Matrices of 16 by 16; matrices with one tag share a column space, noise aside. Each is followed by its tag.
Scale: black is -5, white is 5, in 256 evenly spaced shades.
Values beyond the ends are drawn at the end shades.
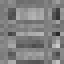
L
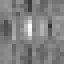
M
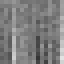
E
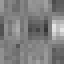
M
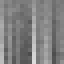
E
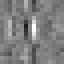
M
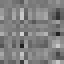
L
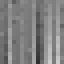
E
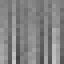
E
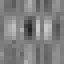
M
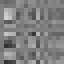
L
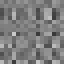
L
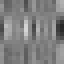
M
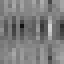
M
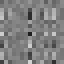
L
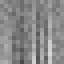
E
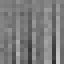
E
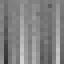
E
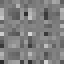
L
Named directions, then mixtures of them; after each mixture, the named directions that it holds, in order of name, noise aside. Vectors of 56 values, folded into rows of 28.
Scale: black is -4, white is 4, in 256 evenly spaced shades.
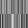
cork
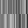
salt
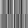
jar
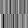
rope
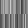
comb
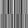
jar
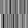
rope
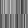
comb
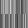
comb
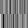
rope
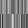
cork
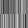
comb, rope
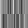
jar, rope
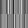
jar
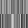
cork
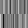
rope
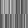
comb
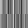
jar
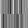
jar, rope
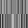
cork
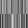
cork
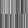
comb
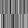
cork, rope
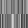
cork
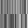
salt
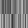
comb, cork
